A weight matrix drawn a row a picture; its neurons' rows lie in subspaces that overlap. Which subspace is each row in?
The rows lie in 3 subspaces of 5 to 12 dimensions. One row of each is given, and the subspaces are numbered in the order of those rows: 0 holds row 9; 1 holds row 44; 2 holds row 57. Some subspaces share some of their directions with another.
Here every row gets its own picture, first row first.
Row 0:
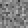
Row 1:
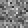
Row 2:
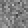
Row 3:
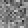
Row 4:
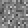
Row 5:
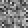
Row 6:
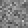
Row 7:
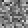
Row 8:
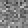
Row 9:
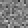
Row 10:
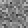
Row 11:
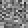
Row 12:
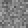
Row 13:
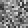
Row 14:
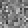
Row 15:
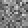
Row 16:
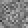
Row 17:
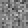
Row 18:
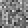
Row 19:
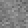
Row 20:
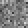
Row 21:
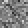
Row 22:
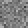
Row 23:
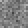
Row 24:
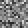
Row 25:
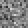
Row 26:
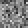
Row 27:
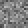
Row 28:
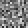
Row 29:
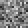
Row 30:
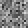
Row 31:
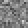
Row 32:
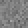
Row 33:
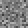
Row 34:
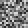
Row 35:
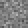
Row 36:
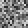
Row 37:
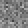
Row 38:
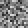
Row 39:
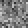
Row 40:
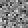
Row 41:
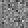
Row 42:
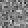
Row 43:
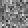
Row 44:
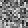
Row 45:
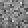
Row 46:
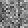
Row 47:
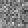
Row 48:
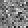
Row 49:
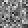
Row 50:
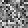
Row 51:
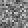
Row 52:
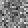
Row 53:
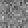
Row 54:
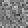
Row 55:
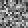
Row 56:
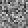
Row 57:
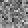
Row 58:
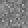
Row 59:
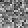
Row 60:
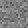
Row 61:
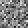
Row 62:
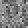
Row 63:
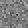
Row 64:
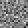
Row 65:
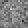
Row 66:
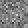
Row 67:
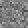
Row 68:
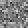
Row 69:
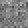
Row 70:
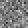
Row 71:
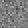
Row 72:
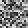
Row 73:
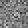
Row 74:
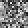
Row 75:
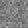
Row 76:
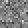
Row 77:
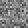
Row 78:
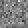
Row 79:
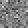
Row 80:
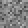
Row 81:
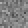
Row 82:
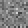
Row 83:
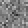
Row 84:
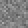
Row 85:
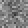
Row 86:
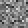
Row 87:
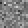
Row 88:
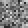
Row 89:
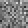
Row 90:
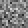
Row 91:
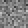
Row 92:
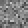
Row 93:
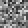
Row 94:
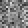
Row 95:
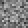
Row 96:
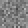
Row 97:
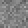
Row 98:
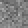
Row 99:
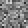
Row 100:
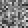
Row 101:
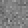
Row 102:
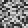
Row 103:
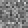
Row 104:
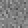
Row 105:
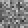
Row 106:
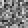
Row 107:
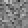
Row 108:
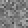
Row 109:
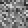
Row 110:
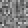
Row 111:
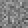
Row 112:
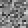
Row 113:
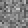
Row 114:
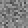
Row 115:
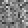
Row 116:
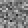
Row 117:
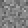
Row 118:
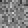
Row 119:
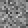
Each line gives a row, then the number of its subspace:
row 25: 0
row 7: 2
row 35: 1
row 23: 1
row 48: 0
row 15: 1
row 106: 0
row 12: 0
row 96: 0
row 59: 2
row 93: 1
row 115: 2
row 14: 0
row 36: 0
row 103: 0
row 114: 1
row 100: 0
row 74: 1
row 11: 1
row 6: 1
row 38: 0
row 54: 1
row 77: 0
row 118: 2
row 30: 0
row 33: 0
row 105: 1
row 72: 1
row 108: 2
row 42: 0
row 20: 0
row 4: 0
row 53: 1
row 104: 0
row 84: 1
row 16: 1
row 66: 1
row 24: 1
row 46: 1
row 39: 0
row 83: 1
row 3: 1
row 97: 1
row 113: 1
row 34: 1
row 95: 0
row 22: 1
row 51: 1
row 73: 1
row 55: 1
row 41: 1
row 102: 1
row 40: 0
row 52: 0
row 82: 0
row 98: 1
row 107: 0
